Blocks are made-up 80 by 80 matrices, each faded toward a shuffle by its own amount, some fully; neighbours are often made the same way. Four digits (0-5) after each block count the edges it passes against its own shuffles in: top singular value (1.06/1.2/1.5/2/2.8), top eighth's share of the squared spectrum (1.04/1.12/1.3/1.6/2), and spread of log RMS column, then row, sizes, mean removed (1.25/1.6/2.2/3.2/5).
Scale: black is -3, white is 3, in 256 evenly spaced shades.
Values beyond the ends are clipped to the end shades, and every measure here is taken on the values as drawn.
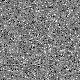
2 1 0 0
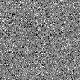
3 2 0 1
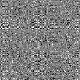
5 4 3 3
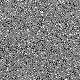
1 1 0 0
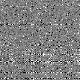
4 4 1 3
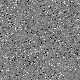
1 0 0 0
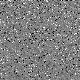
2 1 0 1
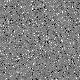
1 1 0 1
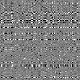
5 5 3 4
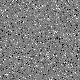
0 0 0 0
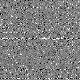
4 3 1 3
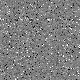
1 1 0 0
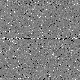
3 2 0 1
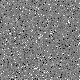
0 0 0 0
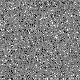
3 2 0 1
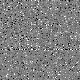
3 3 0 1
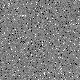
0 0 0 0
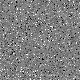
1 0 0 0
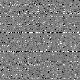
4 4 1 3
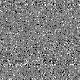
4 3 0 2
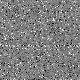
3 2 0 1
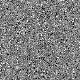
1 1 2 0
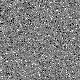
0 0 0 0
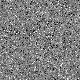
0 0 0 0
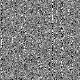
2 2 3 0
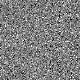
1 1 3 0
